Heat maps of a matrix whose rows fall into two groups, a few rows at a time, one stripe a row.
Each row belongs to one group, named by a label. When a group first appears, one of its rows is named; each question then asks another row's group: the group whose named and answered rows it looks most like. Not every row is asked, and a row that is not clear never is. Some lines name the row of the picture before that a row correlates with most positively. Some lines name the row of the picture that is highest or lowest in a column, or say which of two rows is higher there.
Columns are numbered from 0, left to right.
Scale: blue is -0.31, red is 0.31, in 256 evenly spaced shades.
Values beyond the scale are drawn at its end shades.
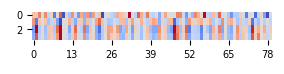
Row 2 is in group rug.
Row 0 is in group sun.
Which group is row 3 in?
rug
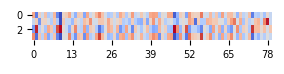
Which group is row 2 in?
rug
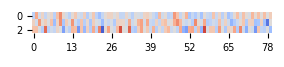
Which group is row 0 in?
rug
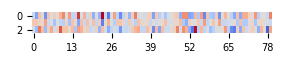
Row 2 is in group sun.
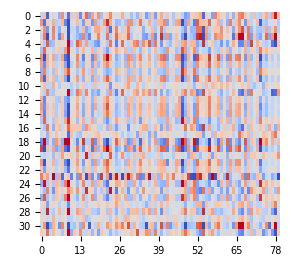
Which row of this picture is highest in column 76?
16
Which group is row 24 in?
rug
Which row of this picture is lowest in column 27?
23
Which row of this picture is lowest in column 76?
30
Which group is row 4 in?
sun
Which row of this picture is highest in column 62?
23
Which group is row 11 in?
sun
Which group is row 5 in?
rug
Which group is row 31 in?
sun
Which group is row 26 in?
rug
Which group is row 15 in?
rug
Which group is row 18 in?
rug
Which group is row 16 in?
sun
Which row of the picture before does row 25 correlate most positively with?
0
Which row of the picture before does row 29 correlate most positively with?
1
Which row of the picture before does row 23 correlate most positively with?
1
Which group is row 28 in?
sun
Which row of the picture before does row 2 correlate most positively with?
1
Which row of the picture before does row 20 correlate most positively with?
0
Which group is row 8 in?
rug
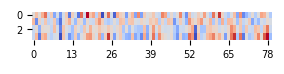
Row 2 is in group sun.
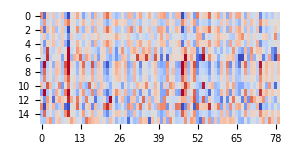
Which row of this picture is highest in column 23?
12
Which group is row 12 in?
sun
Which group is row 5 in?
sun
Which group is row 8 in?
rug
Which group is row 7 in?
rug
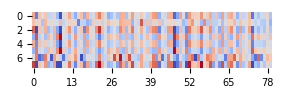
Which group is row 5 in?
rug
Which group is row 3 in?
rug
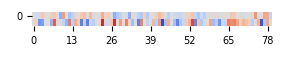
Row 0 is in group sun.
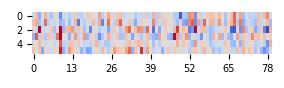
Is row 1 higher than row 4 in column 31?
No
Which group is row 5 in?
sun
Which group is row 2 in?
sun
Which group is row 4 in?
sun
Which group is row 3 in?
rug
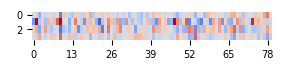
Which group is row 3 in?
sun
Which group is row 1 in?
rug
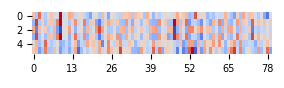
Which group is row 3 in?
rug
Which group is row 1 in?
rug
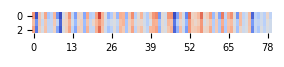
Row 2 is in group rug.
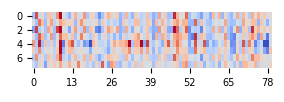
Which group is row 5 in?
sun
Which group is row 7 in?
sun
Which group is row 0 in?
rug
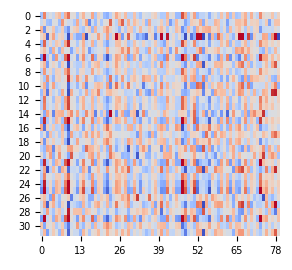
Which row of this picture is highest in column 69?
3
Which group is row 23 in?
rug
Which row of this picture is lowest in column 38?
3
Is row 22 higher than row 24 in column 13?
No
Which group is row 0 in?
rug
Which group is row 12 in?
rug
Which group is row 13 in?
rug
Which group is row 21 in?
rug
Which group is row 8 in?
rug
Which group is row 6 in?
rug
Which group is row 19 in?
sun
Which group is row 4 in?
rug
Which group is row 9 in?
sun
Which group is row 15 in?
rug
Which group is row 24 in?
rug
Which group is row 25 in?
rug
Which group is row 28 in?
sun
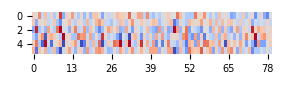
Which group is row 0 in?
sun
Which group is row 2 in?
rug
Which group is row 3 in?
sun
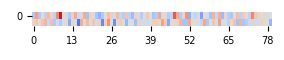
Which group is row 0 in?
rug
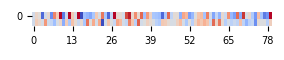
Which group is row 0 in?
sun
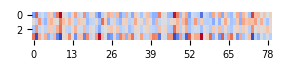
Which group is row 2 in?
rug
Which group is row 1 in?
sun
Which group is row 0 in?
rug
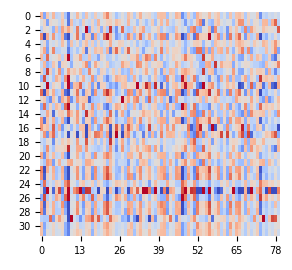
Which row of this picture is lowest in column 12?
17
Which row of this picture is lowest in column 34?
17
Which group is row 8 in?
sun
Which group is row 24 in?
rug
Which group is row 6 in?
sun
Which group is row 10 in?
sun
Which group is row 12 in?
sun
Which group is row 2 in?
sun
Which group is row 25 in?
sun
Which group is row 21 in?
sun
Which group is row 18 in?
sun
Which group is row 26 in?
rug
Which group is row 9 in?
rug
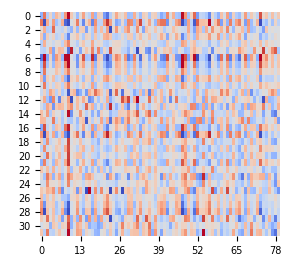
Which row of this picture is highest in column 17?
6
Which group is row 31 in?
sun
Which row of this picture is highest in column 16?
25
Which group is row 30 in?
sun
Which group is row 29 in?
sun
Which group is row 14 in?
sun
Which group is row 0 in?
rug
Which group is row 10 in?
rug
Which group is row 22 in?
sun
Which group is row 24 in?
sun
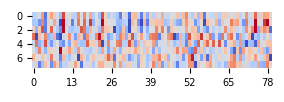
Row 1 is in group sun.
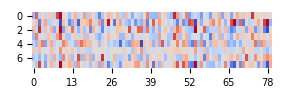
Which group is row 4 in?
sun
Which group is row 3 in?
rug
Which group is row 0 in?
rug
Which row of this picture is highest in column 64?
7
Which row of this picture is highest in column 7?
6
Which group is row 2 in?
sun
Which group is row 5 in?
sun
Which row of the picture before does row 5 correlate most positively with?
5
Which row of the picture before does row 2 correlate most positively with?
5
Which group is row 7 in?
sun
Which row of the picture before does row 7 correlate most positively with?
5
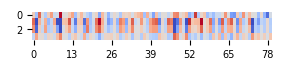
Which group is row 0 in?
sun
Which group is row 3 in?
rug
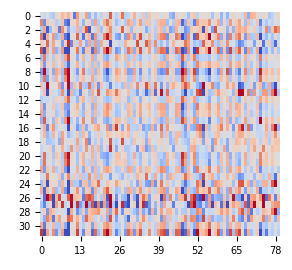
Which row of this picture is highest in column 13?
10
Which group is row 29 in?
sun
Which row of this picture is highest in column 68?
27
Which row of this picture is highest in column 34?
27
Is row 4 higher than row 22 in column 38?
Yes
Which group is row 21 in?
rug
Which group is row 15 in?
rug
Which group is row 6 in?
rug
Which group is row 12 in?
rug
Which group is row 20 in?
rug
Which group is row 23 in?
sun
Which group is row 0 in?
sun
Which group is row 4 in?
sun
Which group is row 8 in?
rug
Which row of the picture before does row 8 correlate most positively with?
3
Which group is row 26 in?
sun
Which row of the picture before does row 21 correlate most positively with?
3
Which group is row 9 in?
rug
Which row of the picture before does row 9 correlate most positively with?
3
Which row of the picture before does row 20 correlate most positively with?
3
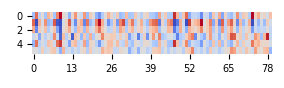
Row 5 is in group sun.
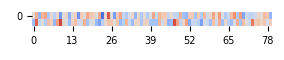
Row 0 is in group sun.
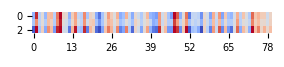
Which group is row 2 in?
rug
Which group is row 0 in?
rug
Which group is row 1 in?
rug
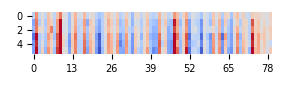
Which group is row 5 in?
rug
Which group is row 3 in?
rug
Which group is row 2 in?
rug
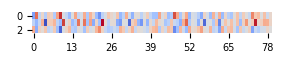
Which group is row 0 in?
rug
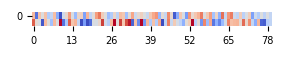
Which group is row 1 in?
sun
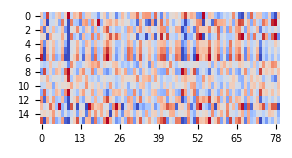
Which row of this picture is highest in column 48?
0
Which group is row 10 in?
sun
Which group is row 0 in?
sun
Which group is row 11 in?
rug
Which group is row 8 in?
rug
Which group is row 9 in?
sun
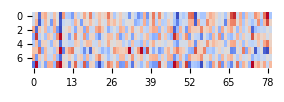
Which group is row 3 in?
rug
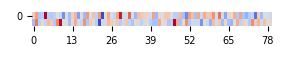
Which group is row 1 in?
rug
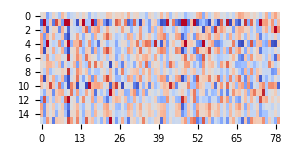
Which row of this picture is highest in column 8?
1
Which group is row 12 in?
rug
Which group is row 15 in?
sun
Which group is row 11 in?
sun
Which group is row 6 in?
sun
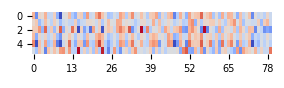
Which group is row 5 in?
sun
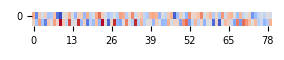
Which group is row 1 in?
sun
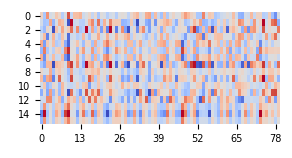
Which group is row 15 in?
rug
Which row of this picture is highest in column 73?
14
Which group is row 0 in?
sun
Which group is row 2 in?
sun
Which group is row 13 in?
rug
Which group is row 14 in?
rug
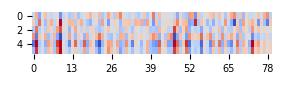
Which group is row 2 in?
rug
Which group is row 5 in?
rug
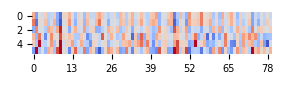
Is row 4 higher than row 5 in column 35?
Yes
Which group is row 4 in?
sun
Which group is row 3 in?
sun
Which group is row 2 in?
rug
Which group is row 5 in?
rug
